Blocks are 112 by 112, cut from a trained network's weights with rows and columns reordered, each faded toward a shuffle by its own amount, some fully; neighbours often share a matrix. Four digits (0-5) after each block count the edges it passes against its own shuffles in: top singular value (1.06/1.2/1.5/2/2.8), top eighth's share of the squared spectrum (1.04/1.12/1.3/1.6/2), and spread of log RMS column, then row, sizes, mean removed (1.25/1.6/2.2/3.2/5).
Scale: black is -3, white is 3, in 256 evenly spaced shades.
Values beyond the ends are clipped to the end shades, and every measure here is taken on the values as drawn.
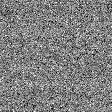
2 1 0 0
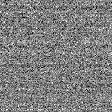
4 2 1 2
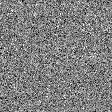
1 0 0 0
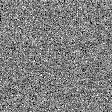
2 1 0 0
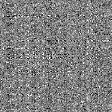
3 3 2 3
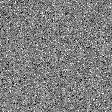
0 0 0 0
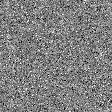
0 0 0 0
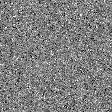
1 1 0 0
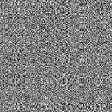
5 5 3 3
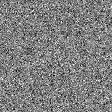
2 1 0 0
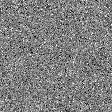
1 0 0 0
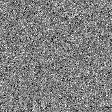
0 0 0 0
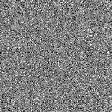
4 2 0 2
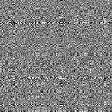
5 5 3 4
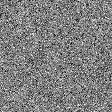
0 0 0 0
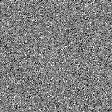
3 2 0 1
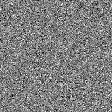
3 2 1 1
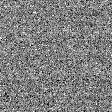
2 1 0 0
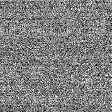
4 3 1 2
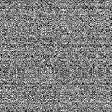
4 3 2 2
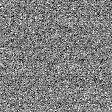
2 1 0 0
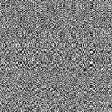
5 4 3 3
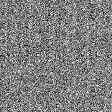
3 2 0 2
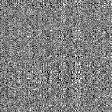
4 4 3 3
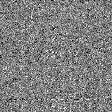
3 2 0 2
